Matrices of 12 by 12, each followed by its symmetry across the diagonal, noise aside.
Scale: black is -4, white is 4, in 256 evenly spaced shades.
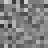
antisymmetric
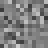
antisymmetric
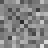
symmetric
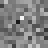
antisymmetric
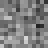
antisymmetric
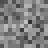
symmetric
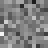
antisymmetric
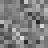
antisymmetric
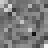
symmetric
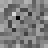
symmetric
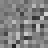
antisymmetric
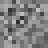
symmetric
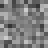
antisymmetric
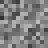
symmetric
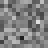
antisymmetric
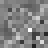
symmetric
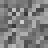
symmetric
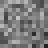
symmetric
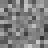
antisymmetric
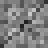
symmetric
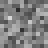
antisymmetric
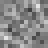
symmetric
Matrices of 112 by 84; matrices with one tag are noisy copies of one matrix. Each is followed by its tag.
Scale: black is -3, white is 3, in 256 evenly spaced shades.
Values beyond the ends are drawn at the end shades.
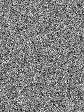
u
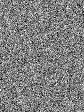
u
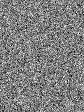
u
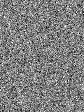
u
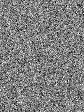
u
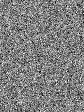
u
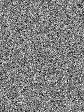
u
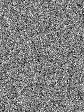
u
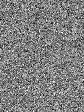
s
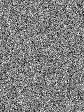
u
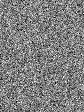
u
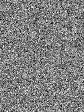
s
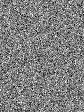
u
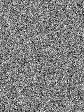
u
